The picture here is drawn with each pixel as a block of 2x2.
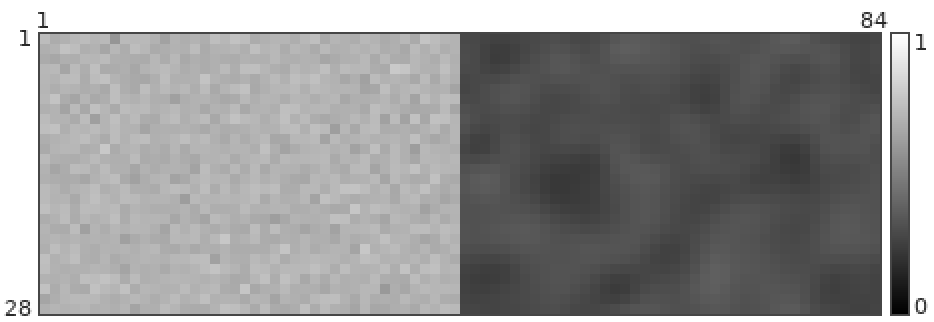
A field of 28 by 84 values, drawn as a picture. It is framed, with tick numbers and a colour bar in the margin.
The table splits into one row of 2 panels. Panel 1,1: high, fine-grained, faint in contrast. Panel 1,2: low, blotchy, faint in contrast.
